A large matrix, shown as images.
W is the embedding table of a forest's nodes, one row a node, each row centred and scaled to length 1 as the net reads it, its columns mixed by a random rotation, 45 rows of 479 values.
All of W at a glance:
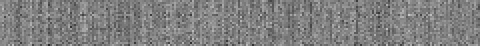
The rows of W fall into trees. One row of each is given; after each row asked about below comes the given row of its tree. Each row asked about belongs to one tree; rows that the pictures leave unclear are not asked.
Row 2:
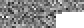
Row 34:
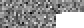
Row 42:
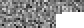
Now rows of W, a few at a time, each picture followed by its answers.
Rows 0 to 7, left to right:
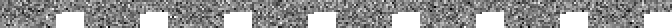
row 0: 2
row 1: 42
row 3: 34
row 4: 34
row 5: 2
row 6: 42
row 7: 2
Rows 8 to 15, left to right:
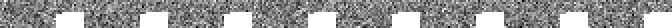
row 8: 2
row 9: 34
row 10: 34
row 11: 2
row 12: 34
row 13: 34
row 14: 42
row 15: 42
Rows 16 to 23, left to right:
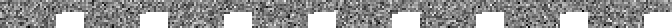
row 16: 34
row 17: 34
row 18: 34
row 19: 2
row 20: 2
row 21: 34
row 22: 42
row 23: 34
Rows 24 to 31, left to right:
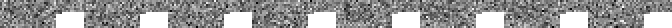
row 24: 2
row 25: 34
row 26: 34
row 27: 34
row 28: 2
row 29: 2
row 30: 2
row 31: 34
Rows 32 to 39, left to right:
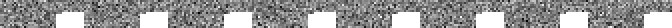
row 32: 42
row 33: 2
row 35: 2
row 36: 34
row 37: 42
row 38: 42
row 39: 34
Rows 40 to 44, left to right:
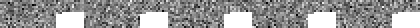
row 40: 2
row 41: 34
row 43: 42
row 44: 2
